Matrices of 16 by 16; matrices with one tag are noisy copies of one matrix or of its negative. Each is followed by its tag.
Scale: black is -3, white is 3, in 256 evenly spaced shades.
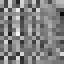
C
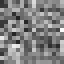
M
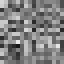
M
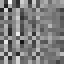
C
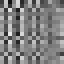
C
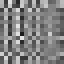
C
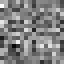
M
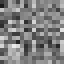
M
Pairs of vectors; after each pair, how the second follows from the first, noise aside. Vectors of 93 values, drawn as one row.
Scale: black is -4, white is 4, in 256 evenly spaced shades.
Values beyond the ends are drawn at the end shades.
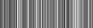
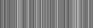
shrunk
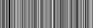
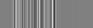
partly zeroed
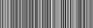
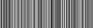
negated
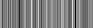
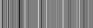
partly zeroed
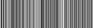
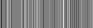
partly zeroed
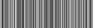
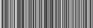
copied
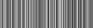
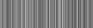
shrunk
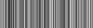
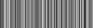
shuffled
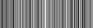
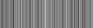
shrunk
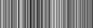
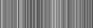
shrunk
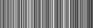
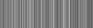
shrunk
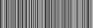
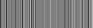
partly zeroed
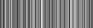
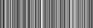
copied
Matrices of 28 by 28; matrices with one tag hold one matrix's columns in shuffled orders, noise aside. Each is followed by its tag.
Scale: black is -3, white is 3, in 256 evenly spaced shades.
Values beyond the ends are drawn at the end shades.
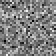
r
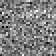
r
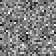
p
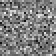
r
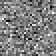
p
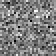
r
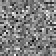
r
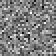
p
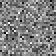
p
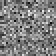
r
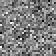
p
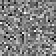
p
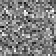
r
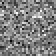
r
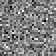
p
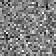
p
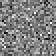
p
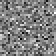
p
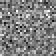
r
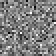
p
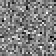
p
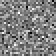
p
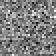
r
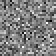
p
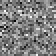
r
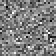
p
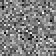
p
